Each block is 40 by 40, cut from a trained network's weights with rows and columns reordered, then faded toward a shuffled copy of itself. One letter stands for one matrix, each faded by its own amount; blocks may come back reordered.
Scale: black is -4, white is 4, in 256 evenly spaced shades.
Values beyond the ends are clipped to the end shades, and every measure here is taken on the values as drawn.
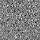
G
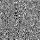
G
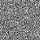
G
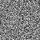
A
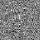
G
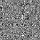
G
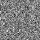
A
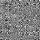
G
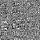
G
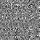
G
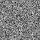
A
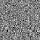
G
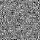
G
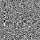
G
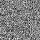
A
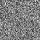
A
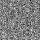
A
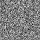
A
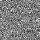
G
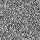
A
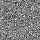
A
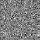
G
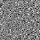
G
